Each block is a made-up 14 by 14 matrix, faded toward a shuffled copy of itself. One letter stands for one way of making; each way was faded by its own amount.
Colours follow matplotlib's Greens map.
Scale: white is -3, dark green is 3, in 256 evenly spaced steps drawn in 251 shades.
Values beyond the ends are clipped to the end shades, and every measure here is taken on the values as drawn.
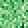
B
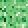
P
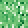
P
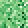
B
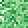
B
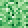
B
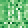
P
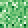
P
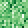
B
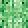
P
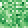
P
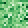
B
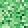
B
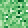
B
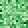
B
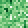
B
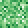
B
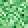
B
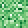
P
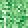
B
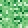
P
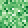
B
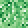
B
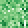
P
